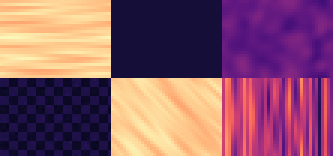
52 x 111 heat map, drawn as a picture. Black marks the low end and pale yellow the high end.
The table splits into 2 rows of 3 panels. Panel 1,1: very high, streaked across, faint in contrast. Panel 1,2: very low, flat. Panel 1,3: low, blotchy, faint in contrast. Panel 2,1: very low, checkered, faint in contrast. Panel 2,2: very high, slanting down to the right, faint in contrast. Panel 2,3: middling, streaked downward, strong in contrast.
